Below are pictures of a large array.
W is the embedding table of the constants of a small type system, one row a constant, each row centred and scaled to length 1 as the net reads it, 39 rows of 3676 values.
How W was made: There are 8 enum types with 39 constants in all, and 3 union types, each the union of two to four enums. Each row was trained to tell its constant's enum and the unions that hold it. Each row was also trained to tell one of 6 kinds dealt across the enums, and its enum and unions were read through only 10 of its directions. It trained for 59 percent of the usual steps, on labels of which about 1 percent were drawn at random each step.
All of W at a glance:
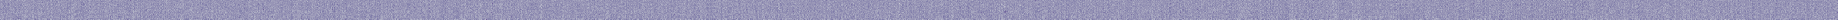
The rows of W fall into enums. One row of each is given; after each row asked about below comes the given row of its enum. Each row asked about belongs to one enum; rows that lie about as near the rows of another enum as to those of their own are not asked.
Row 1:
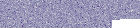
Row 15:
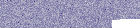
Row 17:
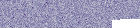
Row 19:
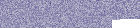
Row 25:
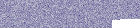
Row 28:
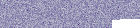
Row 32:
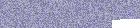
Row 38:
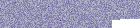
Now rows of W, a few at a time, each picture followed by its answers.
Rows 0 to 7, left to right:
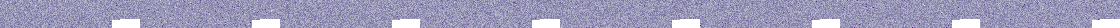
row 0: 38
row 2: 38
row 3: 19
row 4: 19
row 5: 32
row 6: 28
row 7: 17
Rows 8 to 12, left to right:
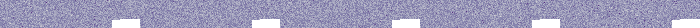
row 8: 17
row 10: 32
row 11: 38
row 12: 28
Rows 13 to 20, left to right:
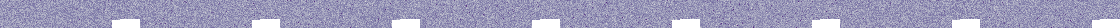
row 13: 19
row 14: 17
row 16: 25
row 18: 17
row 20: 25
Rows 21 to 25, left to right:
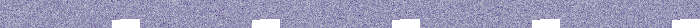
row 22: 25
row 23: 25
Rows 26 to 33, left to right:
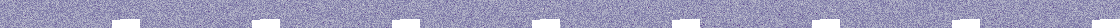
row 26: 19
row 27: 25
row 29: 38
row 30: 38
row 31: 25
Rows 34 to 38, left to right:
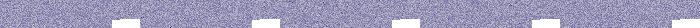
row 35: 32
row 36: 17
